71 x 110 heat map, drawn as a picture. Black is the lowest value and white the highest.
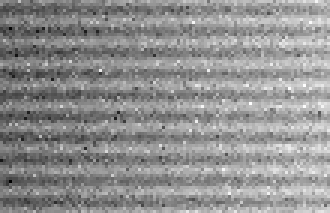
No single row or column stands out from its neighbours. Stripes running across repeat 10 times from top to bottom. The field climbs toward the right. The histogram is bell-shaped.
